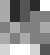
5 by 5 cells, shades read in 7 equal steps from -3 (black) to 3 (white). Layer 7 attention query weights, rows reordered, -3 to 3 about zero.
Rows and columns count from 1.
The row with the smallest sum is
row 2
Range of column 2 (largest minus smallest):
5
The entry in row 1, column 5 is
3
